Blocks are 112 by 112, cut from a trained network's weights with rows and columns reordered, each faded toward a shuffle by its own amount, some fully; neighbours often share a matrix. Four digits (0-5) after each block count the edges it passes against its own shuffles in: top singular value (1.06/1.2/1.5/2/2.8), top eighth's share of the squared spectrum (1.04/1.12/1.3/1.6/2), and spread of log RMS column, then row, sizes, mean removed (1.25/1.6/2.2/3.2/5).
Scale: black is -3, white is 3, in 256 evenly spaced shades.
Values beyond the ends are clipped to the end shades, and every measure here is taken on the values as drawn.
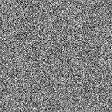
4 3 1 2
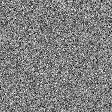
1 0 0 0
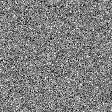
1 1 0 0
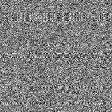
4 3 1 3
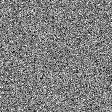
0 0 0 0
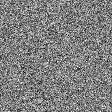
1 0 0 0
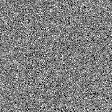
3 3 1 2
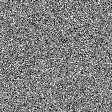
0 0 0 0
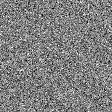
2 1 0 0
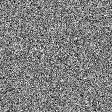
0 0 0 0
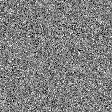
1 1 0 0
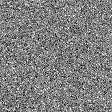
0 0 0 0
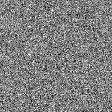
3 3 0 1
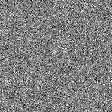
3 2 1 1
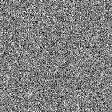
3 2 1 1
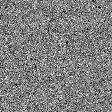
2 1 0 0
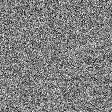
1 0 0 0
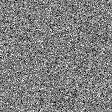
1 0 0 0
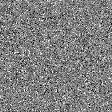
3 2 0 1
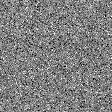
1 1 0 0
